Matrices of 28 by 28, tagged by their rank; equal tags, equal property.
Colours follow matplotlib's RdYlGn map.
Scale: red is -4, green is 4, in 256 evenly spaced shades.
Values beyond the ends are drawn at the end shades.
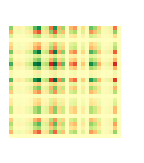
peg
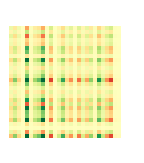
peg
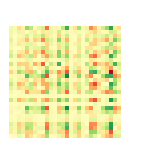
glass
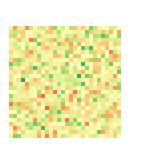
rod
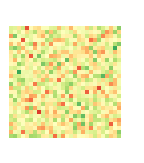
rod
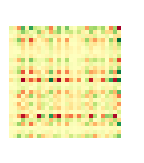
glass
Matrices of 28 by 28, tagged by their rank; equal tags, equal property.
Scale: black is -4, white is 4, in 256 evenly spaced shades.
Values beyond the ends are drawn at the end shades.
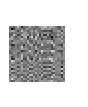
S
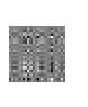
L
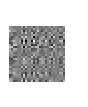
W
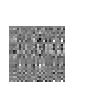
W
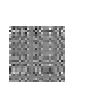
L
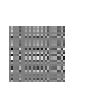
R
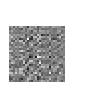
S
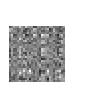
S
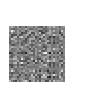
S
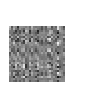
W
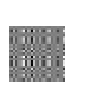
R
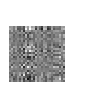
W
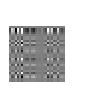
R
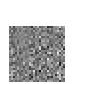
S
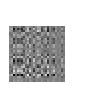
L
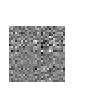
S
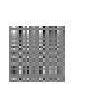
R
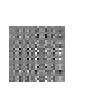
L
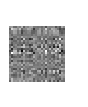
W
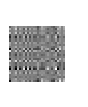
L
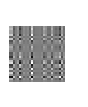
R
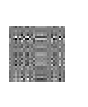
L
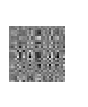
W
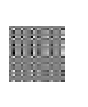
R
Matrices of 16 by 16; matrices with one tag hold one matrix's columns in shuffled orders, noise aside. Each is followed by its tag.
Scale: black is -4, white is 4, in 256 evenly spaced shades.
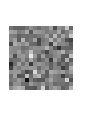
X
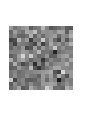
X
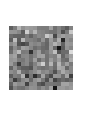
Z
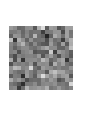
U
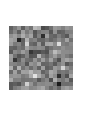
U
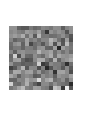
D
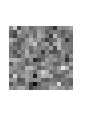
U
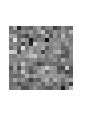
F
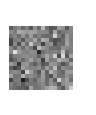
X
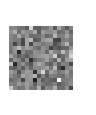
X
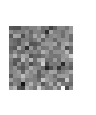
D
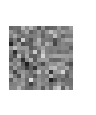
X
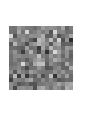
Z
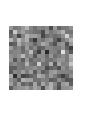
Z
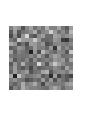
Z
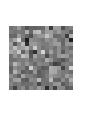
F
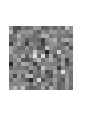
X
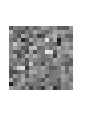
F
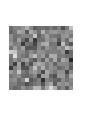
X
